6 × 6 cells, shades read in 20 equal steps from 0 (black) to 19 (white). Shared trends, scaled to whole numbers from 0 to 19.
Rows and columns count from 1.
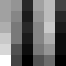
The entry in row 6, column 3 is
0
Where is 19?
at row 6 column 1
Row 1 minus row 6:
-7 6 3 6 6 5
